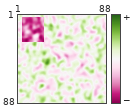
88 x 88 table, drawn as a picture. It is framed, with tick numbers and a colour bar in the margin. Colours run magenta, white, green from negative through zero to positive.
Histogram: skewed, a long tail of low values. Roughest part: top left. Mirror symmetry: none. Odd patch: lower, in the top left. Ninth with the lowest average: top left. Average level on the scale: 50%.
